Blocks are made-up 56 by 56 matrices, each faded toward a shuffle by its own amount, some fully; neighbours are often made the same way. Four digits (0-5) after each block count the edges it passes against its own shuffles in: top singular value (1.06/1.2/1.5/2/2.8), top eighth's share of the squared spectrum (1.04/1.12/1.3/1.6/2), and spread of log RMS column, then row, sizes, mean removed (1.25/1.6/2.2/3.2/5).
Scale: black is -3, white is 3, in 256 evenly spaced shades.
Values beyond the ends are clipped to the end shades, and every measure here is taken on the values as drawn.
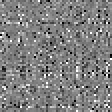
4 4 2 2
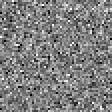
0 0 0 0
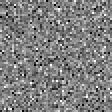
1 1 1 0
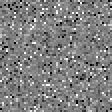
1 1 0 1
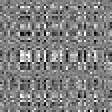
5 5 4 4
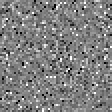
2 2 1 0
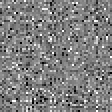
4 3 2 2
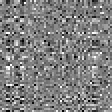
4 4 3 3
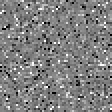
2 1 0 0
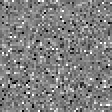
2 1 0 0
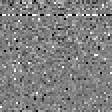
4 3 0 2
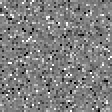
0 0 0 0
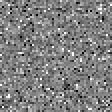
2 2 0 0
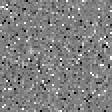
0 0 0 0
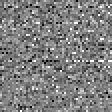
3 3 0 2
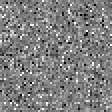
2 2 1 0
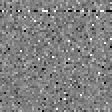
3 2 0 1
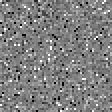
0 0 0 0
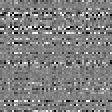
4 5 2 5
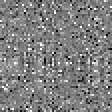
3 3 1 1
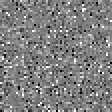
3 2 0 1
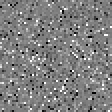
1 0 0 0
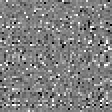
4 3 1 1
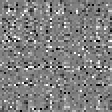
4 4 2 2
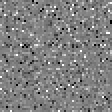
2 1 0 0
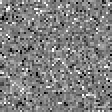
1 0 0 0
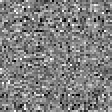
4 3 1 2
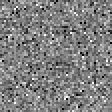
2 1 0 1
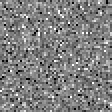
0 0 0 0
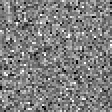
2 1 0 0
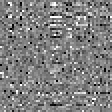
4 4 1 3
